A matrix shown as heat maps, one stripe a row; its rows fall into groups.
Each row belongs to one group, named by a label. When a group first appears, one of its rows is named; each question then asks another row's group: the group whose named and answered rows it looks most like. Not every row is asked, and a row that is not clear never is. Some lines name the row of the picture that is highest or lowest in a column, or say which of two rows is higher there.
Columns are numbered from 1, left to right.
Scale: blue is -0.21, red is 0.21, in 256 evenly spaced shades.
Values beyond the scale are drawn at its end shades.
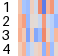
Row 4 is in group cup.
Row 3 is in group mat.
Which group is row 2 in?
mat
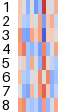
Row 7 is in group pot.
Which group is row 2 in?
cup
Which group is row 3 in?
cup
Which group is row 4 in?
mat
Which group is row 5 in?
mat
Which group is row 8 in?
mat
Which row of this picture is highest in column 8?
6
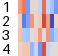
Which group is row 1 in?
mat
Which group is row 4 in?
mat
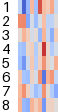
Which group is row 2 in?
mat
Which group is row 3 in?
mat
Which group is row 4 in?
pot
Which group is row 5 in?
pot
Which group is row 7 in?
mat
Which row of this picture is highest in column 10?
5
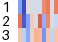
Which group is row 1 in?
pot
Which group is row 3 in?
cup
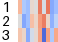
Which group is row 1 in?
cup
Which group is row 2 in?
pot
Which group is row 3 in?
cup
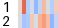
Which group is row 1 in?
mat
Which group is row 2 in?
pot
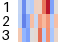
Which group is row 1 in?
pot
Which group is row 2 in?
pot
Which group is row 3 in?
cup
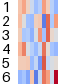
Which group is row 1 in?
mat
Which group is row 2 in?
cup
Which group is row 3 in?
cup
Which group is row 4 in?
mat
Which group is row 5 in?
mat
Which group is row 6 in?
pot
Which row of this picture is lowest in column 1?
6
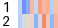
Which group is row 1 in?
pot
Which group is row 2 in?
pot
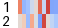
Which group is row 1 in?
cup
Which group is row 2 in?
mat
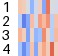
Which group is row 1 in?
cup
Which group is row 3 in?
mat
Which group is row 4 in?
pot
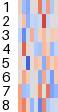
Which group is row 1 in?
cup
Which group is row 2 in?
mat
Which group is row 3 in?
pot
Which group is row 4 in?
mat
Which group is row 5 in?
cup
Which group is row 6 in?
mat
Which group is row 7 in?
cup
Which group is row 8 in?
mat
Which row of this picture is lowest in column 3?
5
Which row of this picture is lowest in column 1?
3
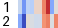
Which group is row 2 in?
pot
